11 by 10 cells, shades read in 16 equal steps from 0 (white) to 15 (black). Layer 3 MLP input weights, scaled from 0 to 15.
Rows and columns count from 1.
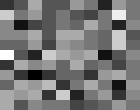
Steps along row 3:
up down down down up down up up down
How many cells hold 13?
4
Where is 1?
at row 2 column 9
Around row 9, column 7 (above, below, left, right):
12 8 8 8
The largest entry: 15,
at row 8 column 3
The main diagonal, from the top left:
12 8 11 10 6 6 9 6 14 7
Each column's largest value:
12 14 15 12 12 13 12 14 14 10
